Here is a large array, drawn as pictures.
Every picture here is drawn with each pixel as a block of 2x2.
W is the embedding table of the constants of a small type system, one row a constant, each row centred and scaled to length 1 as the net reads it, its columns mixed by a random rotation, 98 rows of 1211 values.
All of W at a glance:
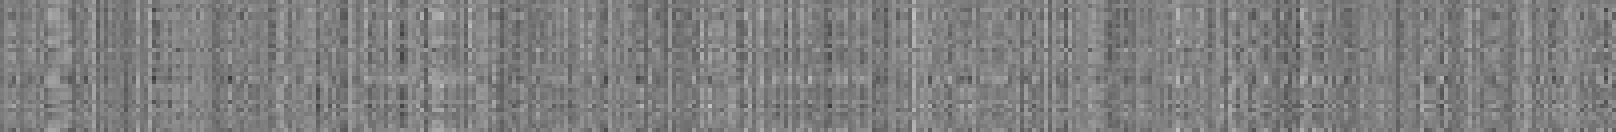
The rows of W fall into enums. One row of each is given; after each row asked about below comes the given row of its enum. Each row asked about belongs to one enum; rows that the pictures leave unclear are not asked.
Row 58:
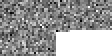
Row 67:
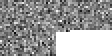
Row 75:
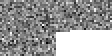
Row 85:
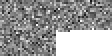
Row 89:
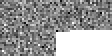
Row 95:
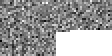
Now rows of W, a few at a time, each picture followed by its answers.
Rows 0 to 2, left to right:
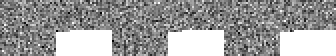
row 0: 89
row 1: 95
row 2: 67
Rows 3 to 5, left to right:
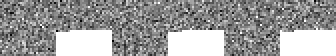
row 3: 58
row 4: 95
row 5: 85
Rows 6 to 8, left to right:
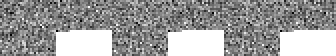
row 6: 58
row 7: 89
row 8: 89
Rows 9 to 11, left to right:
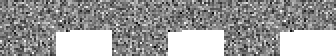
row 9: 67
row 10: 89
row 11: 67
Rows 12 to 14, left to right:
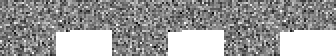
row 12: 67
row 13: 89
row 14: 67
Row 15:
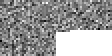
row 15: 95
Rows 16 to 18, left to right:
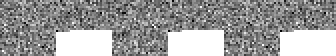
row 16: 89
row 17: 58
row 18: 89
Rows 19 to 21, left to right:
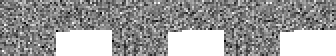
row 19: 89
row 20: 95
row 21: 95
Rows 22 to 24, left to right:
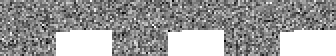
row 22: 75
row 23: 58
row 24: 95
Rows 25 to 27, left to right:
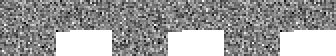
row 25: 89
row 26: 75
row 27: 89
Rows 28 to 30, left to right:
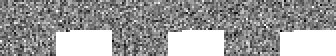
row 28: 67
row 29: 95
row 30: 58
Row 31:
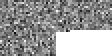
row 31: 67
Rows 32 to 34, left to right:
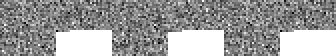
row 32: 89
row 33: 75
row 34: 89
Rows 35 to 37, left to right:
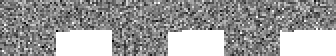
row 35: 89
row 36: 95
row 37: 85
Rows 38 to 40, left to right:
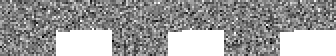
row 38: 85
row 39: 95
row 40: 75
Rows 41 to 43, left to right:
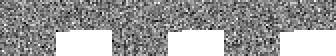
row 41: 89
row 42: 95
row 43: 75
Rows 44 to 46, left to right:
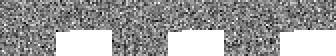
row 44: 89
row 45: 95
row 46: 75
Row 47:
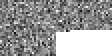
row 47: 67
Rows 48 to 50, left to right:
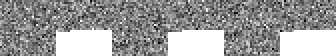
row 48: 85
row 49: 75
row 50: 58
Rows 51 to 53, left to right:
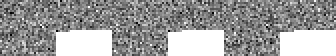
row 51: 58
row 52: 89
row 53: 75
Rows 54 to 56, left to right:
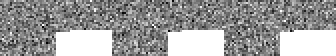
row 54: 75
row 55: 58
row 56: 67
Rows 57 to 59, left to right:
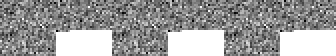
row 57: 58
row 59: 58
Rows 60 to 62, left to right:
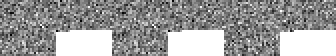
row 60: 58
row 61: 58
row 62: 67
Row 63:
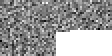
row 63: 95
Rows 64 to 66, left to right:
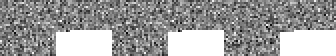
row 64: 67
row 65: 67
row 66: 75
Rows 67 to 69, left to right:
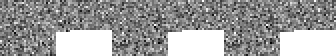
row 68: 75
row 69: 75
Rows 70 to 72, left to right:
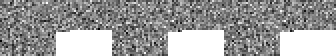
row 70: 95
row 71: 67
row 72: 67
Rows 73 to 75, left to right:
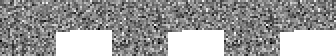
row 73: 95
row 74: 75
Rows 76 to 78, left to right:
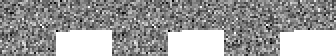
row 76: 58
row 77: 58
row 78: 75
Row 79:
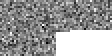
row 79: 75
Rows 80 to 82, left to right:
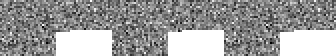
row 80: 75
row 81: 67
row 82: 75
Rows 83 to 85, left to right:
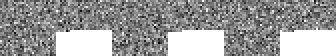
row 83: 67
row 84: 75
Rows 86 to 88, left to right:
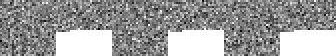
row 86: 95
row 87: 85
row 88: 75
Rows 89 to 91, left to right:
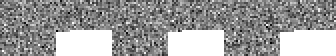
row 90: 67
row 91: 75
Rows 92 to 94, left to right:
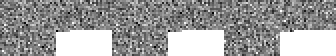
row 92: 89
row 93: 89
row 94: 67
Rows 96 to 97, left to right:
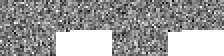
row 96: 67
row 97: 58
